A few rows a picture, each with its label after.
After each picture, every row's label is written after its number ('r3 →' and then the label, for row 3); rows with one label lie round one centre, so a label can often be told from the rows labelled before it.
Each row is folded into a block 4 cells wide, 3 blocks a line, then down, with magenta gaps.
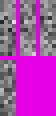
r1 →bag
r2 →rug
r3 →rug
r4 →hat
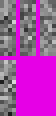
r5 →bag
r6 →hat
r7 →rug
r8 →bag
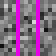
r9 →hat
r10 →bag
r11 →hat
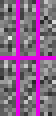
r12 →hat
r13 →hat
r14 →bag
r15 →hat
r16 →hat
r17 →bag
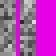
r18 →rug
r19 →bag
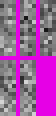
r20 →rug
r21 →bag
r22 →hat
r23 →rug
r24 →rug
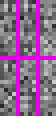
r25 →hat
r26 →hat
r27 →rug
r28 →hat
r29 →bag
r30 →bag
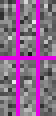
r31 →hat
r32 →bag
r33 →hat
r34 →bag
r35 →rug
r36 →hat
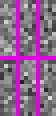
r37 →rug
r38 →hat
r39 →hat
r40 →hat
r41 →bag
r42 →hat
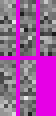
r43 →bag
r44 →hat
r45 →bag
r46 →rug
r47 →bag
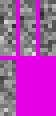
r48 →rug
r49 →rug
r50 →hat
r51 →rug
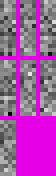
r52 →bag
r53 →rug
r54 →bag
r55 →bag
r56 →rug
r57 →rug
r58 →rug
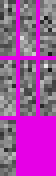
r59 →hat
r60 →rug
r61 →bag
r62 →rug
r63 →hat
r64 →hat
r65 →hat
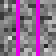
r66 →hat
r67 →rug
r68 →rug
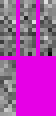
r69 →bag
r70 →bag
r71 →bag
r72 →rug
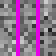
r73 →rug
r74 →rug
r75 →bag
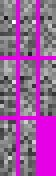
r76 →bag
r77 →bag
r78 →rug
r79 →bag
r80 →rug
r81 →bag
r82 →hat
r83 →bag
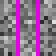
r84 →bag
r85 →rug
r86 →bag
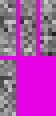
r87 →rug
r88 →rug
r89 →bag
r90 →rug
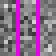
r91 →hat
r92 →bag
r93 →rug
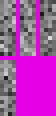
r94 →bag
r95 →rug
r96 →hat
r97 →bag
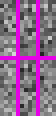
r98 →rug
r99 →hat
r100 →hat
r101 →rug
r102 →hat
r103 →rug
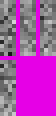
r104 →bag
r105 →rug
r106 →rug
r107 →rug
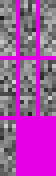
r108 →rug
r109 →hat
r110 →rug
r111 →bag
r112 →bag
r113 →hat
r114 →hat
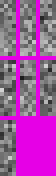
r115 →rug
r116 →rug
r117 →rug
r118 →hat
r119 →rug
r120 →hat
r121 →hat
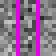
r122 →rug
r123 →hat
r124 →rug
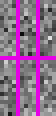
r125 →rug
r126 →bag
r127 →hat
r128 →bag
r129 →rug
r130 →rug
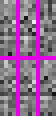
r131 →bag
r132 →bag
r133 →hat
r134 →bag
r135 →bag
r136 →bag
